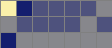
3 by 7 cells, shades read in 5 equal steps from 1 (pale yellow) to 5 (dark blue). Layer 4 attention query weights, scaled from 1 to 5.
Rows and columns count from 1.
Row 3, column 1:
5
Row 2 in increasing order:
3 3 4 4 4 4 4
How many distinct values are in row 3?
2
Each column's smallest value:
1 3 3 3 3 3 3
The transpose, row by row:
1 3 5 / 5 4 3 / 4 4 3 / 4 4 3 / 4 4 3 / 4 3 3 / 3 4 3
